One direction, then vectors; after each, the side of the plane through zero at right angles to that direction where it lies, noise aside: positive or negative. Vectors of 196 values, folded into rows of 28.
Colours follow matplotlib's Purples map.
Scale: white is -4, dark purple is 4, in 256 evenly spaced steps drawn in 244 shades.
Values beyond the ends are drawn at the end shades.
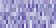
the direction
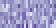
positive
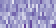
negative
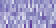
negative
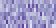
positive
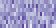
positive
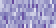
positive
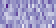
negative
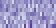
negative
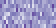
negative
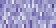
negative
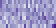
negative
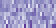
negative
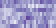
negative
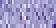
negative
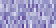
positive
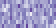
positive
